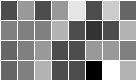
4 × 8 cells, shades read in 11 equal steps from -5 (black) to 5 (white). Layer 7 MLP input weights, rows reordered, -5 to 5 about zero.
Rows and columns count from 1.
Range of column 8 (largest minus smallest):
3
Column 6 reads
-2 -3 1 -5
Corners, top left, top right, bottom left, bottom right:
-2 -1 -1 2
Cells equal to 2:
4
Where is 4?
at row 1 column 5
